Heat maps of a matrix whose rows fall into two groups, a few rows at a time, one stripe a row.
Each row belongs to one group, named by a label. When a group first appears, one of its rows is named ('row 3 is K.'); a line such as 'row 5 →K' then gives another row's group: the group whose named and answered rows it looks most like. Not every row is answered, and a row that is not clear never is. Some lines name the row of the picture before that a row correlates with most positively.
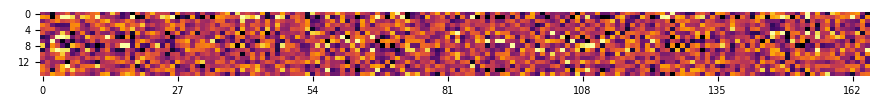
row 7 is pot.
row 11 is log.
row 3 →log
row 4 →log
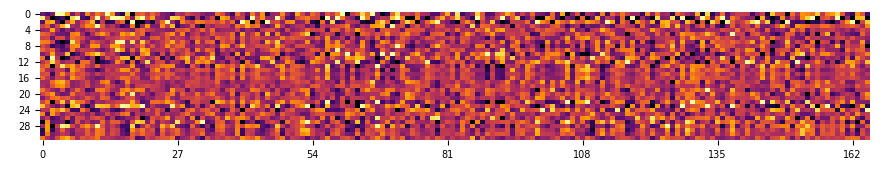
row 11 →pot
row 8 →log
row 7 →log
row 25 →pot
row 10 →pot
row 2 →log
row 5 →log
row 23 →log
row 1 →log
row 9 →log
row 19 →log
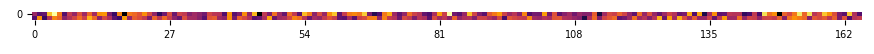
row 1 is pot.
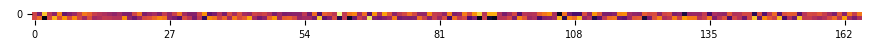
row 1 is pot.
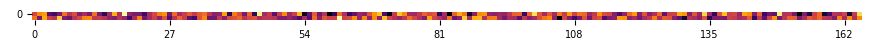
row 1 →pot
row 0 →log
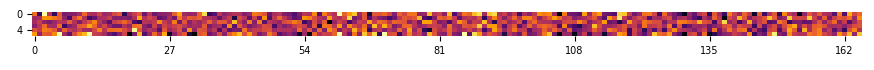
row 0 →pot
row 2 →log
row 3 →pot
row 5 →pot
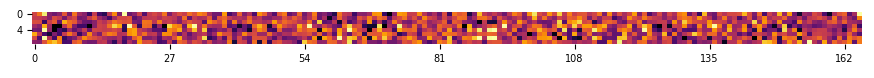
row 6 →pot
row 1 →log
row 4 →pot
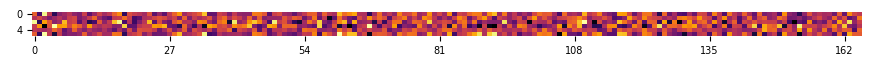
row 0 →pot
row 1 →log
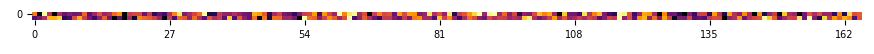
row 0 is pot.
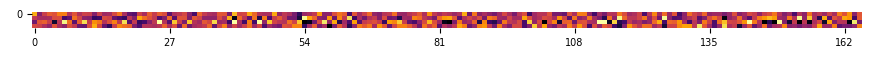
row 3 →log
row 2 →log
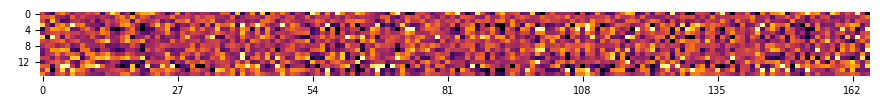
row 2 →pot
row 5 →log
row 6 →pot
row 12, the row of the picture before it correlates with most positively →1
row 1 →log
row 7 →log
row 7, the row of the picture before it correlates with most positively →3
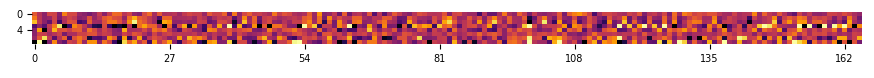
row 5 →pot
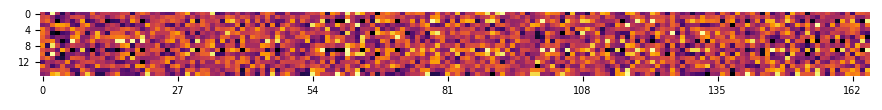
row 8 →pot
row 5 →log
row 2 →log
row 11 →log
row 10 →pot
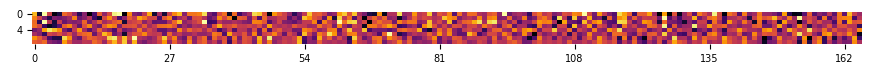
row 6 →log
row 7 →log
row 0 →pot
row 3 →log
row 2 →pot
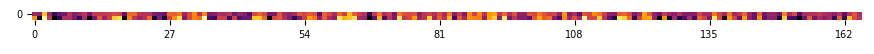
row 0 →pot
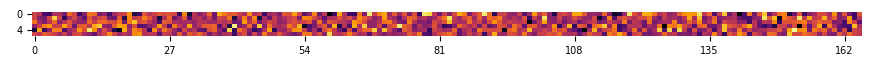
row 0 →log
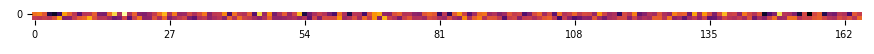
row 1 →pot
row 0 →log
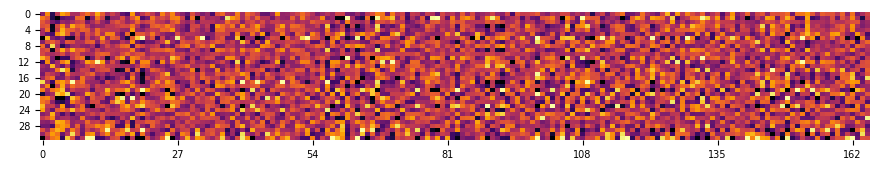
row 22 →log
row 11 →log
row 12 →pot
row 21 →log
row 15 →log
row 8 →pot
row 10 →log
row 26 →log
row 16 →log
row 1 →log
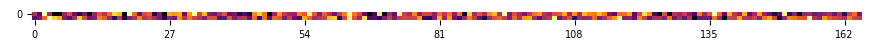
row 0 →pot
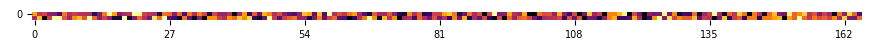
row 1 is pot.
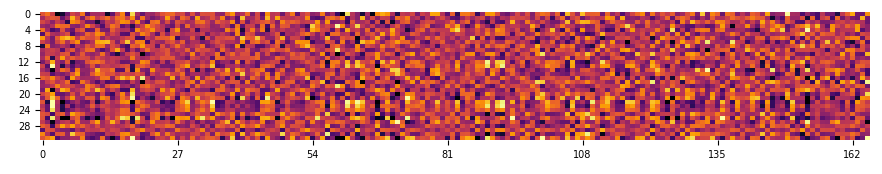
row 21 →log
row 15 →log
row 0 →log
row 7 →log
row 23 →pot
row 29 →pot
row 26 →pot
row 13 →pot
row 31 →log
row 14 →log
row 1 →log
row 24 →pot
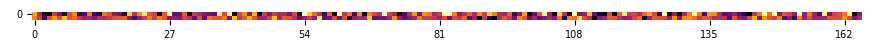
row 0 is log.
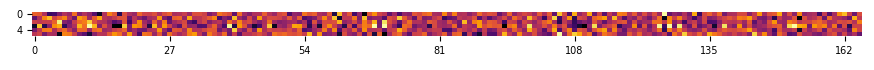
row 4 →log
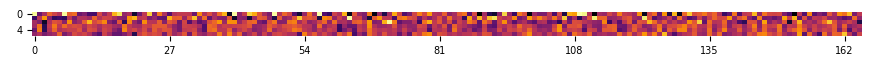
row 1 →pot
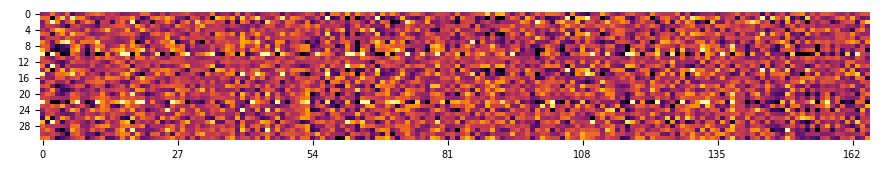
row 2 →log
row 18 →log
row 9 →log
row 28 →log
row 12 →log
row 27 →pot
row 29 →log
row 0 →pot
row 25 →pot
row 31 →log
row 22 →log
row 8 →log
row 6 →log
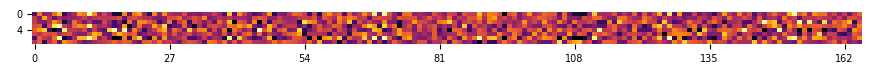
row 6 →pot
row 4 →log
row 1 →pot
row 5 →log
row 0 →pot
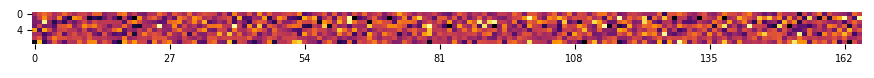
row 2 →pot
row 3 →log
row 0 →log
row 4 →pot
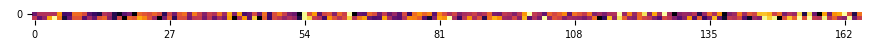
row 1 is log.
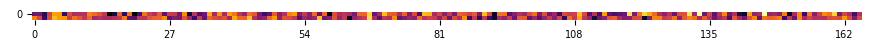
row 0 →log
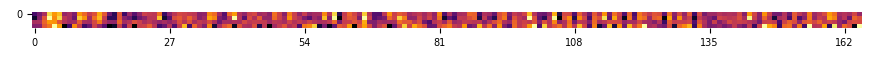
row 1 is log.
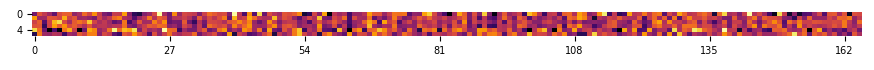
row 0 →log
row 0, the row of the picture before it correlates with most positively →1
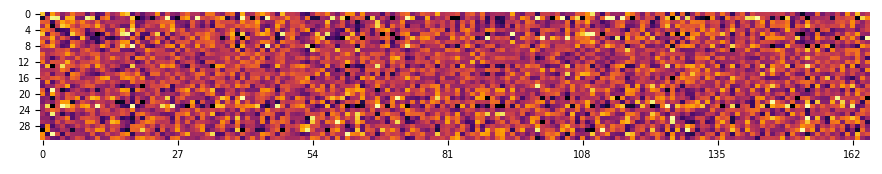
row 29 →pot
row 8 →log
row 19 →pot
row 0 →pot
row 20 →pot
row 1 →log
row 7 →pot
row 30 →pot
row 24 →log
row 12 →pot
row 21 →log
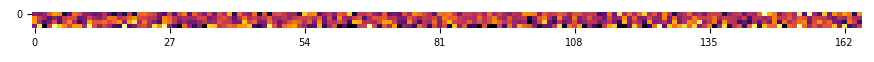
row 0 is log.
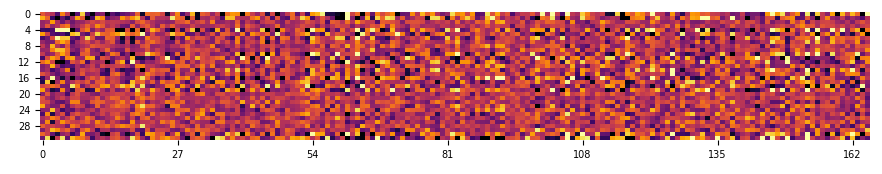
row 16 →pot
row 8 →pot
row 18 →log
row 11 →log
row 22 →log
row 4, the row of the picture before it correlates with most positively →0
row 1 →log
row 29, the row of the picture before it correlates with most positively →0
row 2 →pot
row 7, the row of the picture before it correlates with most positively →0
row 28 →log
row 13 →pot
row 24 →pot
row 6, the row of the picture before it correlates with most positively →0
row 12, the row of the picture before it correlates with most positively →1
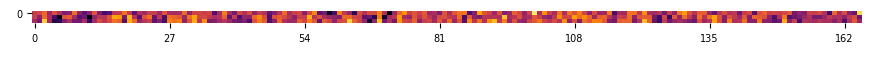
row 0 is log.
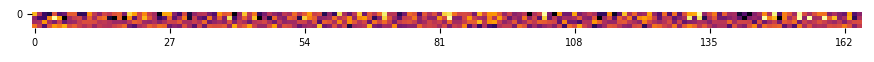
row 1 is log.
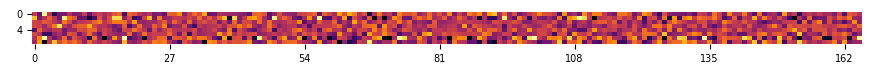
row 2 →log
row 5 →log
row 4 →pot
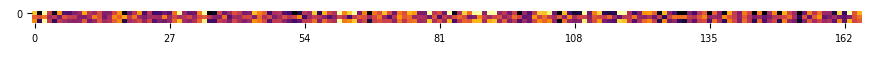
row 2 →pot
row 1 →log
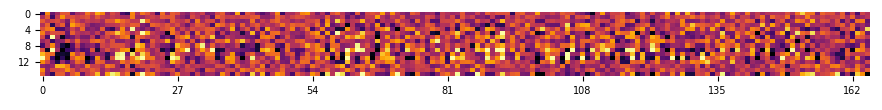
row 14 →pot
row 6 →pot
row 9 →pot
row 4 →log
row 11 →log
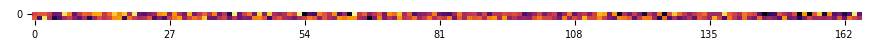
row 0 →log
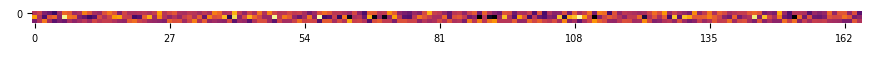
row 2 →pot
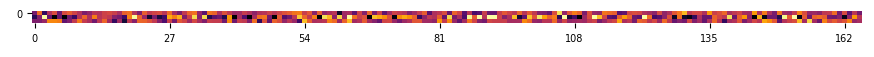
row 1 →pot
